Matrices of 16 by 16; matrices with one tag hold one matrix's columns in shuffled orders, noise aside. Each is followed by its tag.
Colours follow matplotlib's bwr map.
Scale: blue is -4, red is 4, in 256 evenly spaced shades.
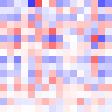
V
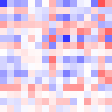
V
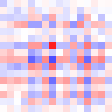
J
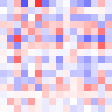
V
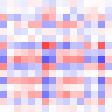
J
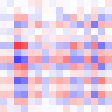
J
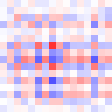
J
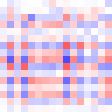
J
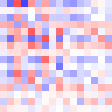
V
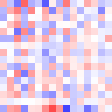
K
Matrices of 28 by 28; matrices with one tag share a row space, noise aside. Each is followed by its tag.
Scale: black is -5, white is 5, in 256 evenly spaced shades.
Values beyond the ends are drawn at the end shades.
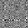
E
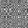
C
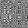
C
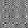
E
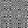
C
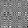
C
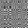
C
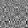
E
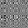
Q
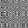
Q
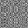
Q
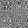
C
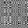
C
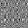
Q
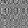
Q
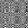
E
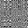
C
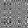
C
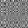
Q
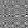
E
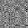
E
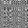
C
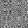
C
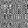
C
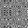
C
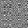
C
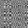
C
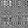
C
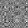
E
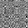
E
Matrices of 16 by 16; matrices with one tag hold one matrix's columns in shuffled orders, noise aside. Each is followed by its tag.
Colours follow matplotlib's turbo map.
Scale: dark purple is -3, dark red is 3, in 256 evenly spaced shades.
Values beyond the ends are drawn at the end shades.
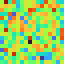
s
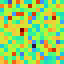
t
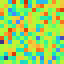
s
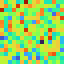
s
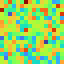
s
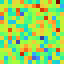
s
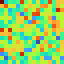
s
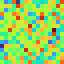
t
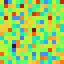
t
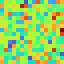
t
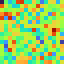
t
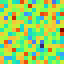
t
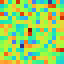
t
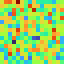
s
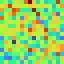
s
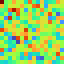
s
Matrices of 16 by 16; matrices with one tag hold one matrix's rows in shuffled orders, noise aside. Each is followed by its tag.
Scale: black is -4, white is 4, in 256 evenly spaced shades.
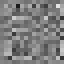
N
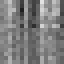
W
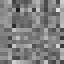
N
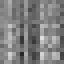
W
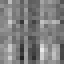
W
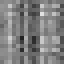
W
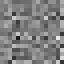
N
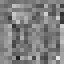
N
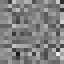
N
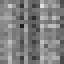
W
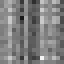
W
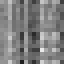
W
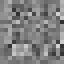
N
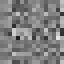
N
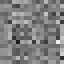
N
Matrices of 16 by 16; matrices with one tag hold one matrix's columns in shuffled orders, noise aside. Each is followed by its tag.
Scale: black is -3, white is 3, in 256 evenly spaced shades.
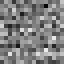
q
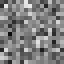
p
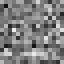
q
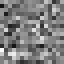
q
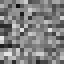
q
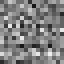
q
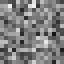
p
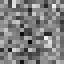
p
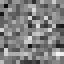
q
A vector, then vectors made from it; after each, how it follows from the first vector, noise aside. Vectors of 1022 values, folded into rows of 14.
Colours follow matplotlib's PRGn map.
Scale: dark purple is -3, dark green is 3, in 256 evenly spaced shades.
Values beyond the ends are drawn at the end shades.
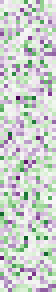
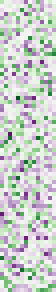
negated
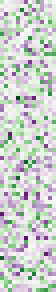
negated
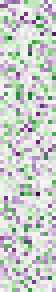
reversed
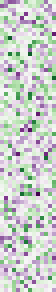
reversed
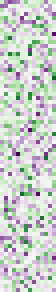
reversed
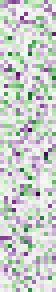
reversed
